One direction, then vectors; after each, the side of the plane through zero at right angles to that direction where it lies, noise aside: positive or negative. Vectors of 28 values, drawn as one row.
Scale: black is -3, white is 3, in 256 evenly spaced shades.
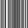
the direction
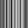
negative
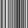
positive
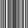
positive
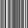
positive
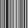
negative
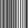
negative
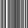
positive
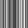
positive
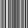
positive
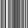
positive
